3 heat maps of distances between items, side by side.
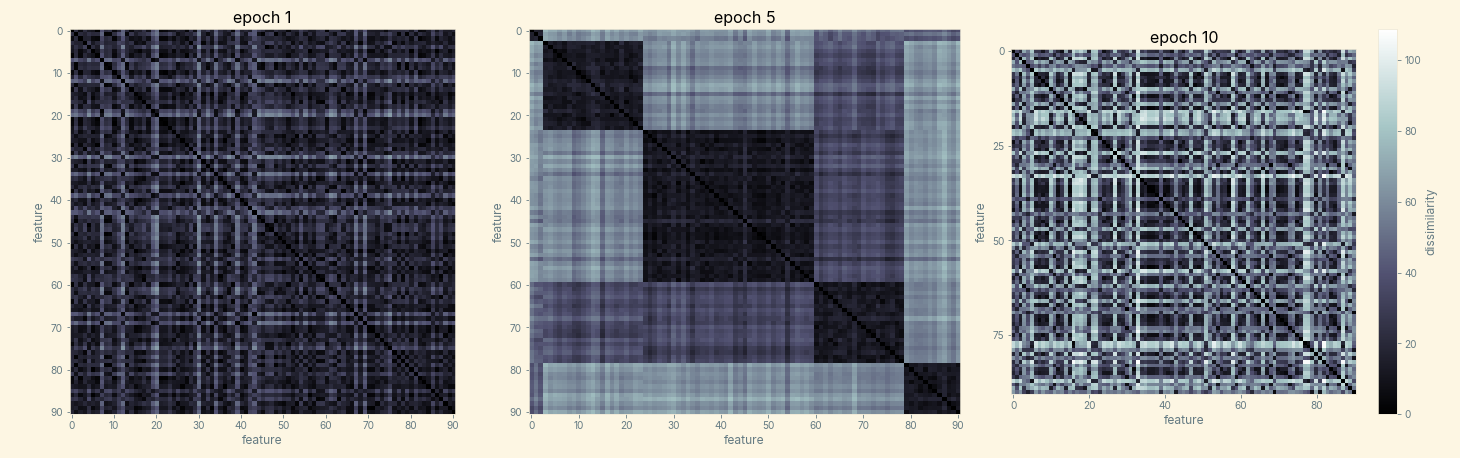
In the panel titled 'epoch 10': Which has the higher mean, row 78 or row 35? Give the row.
78
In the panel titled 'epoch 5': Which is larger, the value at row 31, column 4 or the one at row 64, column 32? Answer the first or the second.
the first
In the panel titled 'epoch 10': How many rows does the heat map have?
91
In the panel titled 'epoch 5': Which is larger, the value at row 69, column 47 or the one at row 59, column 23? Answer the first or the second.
the second
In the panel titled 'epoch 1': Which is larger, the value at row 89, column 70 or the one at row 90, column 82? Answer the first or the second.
the second
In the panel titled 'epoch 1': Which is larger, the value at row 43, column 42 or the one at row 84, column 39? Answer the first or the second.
the first
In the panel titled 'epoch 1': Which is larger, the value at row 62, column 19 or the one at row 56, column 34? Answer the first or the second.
the first
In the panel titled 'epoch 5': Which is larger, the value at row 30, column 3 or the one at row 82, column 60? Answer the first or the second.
the first
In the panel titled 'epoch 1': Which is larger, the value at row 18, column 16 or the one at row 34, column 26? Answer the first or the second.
the second
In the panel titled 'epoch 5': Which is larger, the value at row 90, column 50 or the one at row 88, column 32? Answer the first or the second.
the first
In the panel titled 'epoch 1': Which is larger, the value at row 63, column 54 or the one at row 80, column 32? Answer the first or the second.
the second
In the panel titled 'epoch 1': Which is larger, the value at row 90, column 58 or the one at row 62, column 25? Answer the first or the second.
the first
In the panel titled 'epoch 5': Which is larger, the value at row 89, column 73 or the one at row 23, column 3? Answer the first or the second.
the first
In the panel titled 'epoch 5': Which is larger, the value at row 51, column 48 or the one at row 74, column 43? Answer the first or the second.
the second
